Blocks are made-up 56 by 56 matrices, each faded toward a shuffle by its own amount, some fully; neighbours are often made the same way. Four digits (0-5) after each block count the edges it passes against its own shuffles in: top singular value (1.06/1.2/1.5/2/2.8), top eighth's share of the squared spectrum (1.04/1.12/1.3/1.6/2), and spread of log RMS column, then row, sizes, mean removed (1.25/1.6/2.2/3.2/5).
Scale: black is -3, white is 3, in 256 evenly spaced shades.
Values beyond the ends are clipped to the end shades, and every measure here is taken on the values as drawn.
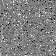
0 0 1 0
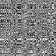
4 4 3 2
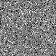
2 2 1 0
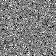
2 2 0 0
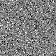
2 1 0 0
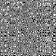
4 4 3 2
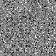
3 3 1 1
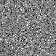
3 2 1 0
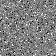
1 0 0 0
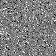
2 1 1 0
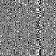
4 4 3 2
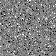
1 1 0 0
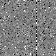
3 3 2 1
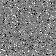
0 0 0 0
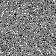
0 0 0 0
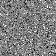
0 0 0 0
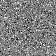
0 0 0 0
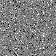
2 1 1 0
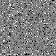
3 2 1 0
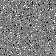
0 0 0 0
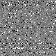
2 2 1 2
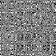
4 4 2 2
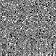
3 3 1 1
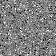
2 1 0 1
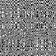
4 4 2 3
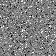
0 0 0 0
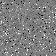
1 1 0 0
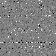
3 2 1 1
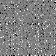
3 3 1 1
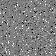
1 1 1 0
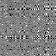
4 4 2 3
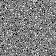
0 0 0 0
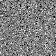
1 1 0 0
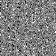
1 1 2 0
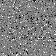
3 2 1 0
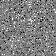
2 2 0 1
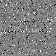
3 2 0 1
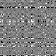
4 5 3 3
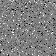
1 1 0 0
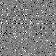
4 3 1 2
